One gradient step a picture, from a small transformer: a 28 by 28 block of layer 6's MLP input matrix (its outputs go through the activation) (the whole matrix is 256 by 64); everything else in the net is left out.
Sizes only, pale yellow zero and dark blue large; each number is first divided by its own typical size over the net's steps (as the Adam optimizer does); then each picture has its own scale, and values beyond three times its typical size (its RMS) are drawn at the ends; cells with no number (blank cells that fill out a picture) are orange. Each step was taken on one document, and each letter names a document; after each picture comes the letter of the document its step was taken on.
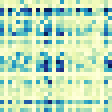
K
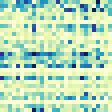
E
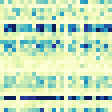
E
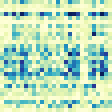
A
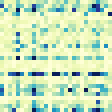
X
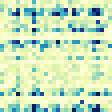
X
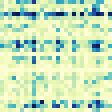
X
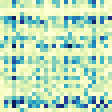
A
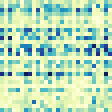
K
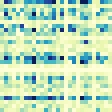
E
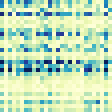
K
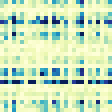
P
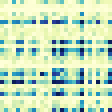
P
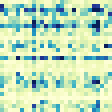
X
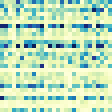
E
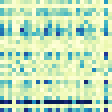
K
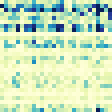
X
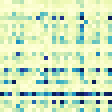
P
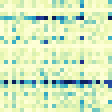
P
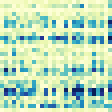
A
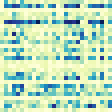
A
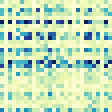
K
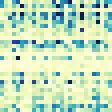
X
